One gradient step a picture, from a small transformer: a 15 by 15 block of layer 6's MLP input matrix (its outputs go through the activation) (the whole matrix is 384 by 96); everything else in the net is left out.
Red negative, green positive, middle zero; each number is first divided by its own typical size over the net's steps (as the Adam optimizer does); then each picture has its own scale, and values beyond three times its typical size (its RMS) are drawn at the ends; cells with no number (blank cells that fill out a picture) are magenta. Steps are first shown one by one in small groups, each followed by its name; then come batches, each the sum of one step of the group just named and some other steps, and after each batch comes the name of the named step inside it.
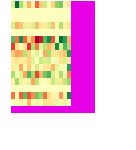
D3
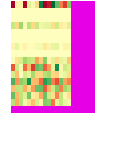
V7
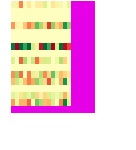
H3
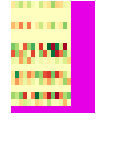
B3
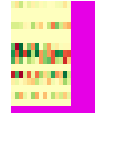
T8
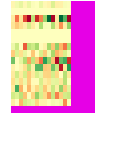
B3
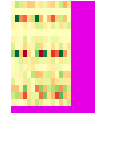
V7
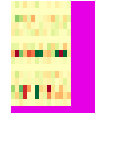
B3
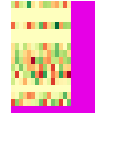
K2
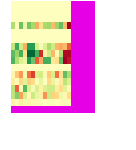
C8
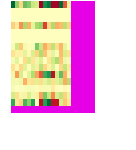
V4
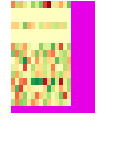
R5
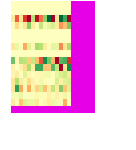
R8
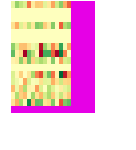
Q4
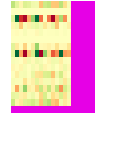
V4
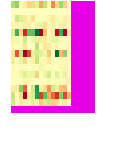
V4
